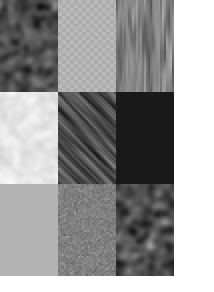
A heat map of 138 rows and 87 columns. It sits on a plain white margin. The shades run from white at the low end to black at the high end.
It is made of 3 by 3 panels. Panel 1,1: high, blotchy. Panel 1,2: low, checkered, faint in contrast. Panel 1,3: middling, streaked downward. Panel 2,1: very low, blotchy, faint in contrast. Panel 2,2: high, slanting down to the right. Panel 2,3: very high, flat. Panel 3,1: low, flat. Panel 3,2: middling, fine-grained, faint in contrast. Panel 3,3: high, blotchy.
